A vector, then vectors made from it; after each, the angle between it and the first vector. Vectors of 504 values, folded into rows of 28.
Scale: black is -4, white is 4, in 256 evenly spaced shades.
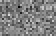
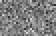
partly aligned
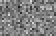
nearly parallel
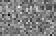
nearly opposite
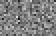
partly aligned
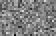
partly aligned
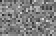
nearly opposite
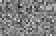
nearly parallel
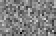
orthogonal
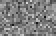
partly aligned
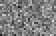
partly aligned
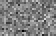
orthogonal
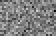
partly opposed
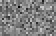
nearly parallel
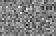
nearly opposite
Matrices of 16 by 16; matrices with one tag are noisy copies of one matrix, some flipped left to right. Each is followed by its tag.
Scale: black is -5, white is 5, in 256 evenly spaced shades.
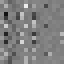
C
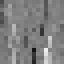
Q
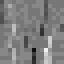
Q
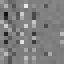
C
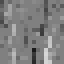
Q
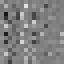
C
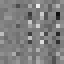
C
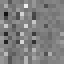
C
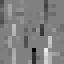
Q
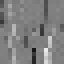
Q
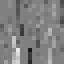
Q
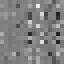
C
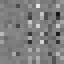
C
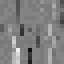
Q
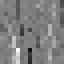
Q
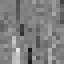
Q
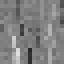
Q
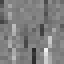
Q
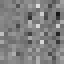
C
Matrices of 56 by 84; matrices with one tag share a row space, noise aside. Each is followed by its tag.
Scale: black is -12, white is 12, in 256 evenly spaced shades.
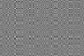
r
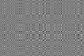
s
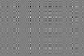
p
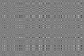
s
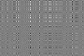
p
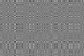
r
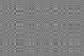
r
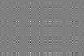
p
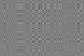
s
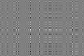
p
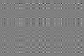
s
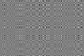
s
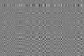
s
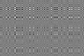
r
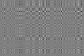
s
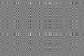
p
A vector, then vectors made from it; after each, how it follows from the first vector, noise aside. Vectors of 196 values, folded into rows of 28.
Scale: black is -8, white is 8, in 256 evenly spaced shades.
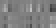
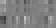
reversed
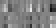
scaled up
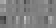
reversed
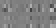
sign-scrambled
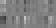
reversed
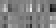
scaled up
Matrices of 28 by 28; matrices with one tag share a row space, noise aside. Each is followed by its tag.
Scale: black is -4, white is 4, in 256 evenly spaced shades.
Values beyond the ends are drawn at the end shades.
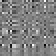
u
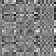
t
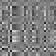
u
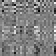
t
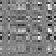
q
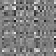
t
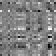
q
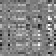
q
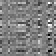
q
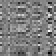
q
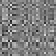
u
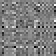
t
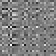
u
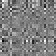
u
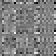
t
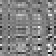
q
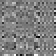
t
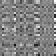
t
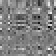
q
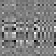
t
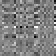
t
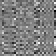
t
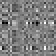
u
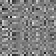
u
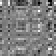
q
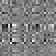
u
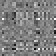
t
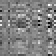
q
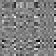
t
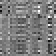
q
